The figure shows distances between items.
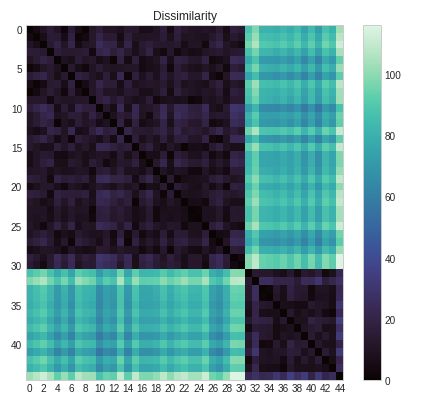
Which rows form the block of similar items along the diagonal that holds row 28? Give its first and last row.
0 to 30
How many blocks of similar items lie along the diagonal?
2
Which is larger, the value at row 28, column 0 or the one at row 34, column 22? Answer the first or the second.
the second
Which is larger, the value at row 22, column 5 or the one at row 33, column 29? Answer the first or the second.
the second
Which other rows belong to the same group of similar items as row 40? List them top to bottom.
31, 32, 33, 34, 35, 36, 37, 38, 39, 41, 42, 43, 44
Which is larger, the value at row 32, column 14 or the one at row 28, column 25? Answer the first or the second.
the first
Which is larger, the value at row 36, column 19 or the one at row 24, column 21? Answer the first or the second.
the first
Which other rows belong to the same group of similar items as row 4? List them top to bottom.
0, 1, 2, 3, 5, 6, 7, 8, 9, 10, 11, 12, 13, 14, 15, 16, 17, 18, 19, 20, 21, 22, 23, 24, 25, 26, 27, 28, 29, 30
